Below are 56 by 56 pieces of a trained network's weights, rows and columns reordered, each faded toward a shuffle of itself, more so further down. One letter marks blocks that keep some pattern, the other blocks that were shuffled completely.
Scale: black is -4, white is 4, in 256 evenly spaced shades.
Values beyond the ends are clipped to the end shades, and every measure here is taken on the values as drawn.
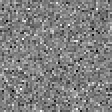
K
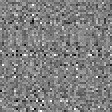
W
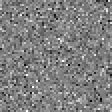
K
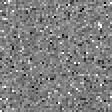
K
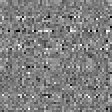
W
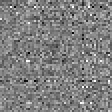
W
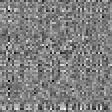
W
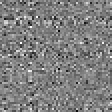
W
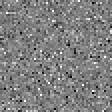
K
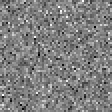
K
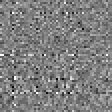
W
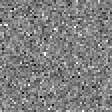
K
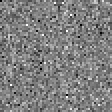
K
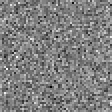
K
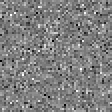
K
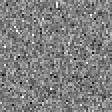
K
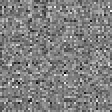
W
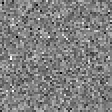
K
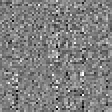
W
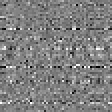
W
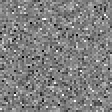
K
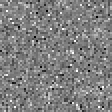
K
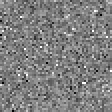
K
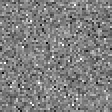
K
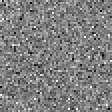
K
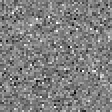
K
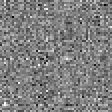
W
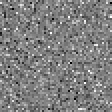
K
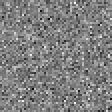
K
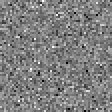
K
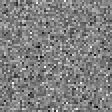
K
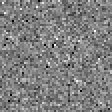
K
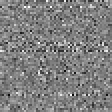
W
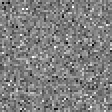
K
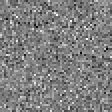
K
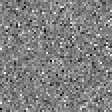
K
